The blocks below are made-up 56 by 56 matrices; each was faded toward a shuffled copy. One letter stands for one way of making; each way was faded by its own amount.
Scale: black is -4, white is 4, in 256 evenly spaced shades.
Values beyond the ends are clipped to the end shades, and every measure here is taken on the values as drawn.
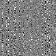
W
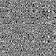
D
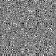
D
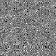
D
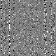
W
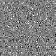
D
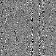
W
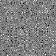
D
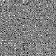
D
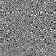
D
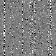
W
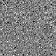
D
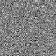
D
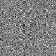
D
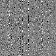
W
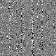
W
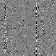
W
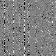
W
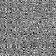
D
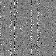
W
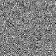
D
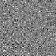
D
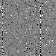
W
